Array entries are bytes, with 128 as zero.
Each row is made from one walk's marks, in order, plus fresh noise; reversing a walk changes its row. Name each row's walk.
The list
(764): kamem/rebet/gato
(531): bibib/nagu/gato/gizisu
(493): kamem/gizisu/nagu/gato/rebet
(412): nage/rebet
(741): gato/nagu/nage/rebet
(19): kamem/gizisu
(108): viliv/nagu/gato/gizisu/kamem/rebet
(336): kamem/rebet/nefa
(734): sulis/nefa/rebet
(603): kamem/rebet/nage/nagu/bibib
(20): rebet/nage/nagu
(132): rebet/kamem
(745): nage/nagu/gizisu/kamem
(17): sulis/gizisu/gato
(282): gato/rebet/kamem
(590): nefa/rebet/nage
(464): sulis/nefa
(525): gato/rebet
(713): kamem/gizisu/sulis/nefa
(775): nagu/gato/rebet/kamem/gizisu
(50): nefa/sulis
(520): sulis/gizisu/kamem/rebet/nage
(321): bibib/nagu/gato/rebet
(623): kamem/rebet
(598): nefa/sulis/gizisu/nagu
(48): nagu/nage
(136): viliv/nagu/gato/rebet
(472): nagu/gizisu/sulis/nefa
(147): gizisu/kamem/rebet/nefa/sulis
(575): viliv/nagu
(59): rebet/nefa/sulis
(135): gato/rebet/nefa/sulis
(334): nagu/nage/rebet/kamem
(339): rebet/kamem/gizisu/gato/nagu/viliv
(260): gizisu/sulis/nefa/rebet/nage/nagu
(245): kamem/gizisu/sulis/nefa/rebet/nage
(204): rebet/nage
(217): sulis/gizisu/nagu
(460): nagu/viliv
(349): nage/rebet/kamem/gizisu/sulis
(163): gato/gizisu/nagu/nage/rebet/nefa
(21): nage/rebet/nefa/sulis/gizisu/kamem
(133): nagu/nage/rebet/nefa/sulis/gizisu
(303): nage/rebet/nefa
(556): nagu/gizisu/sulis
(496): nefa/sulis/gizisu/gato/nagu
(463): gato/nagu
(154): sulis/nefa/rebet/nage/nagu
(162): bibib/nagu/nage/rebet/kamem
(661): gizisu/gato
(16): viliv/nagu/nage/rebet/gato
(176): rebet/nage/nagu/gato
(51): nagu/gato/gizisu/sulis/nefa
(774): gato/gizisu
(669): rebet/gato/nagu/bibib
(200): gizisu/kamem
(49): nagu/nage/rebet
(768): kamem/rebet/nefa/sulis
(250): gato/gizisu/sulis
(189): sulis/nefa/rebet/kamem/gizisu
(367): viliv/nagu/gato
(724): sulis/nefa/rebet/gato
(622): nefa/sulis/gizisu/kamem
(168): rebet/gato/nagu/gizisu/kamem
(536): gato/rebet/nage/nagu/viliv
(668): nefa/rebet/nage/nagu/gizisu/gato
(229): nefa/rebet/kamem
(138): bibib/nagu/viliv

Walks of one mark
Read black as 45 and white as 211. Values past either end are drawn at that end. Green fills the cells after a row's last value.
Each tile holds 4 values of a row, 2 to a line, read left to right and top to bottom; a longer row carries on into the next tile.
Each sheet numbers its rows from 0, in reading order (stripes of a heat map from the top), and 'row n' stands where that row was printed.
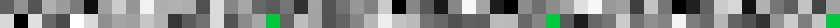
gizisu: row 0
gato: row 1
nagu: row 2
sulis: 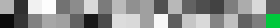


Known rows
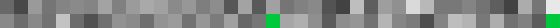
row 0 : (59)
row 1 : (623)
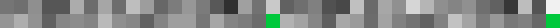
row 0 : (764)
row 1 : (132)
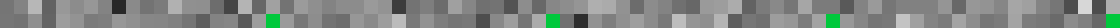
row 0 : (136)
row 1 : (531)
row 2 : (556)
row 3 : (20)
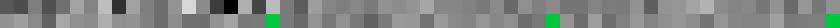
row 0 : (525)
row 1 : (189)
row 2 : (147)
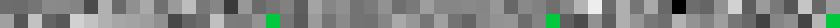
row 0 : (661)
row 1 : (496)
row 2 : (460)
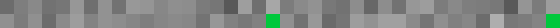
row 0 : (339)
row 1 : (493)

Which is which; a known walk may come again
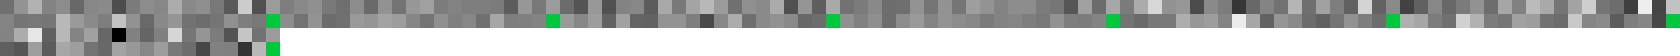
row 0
(49)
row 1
(493)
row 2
(229)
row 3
(339)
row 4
(48)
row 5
(204)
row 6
(575)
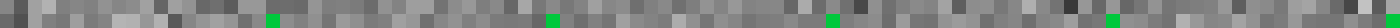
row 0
(17)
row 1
(21)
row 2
(133)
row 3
(135)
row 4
(176)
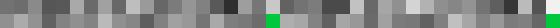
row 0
(764)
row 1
(132)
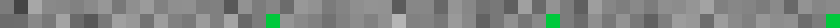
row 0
(724)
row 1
(162)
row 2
(189)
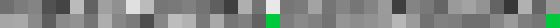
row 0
(623)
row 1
(741)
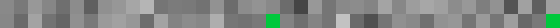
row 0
(713)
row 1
(59)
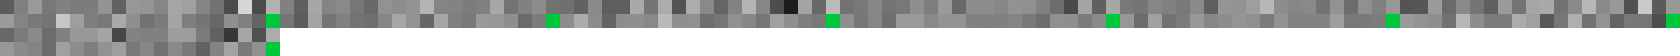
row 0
(20)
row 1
(622)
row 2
(282)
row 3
(168)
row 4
(147)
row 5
(303)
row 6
(669)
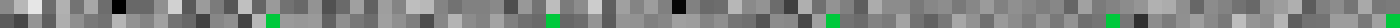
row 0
(460)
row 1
(336)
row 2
(367)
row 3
(154)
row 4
(556)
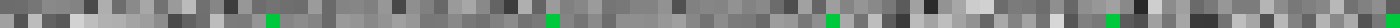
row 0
(661)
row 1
(536)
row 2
(775)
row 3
(19)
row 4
(50)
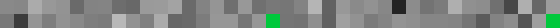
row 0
(472)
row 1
(136)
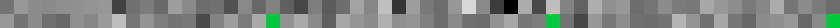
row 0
(531)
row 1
(525)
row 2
(598)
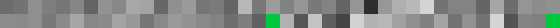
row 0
(349)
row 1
(200)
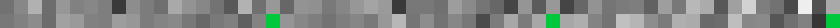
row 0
(16)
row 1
(321)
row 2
(412)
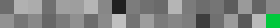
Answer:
(138)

